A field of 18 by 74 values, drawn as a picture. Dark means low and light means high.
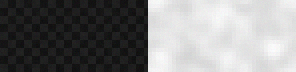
It is made of 1 by 2 panels. Panel 1,1: very low, checkered, faint in contrast. Panel 1,2: very high, blotchy, faint in contrast.
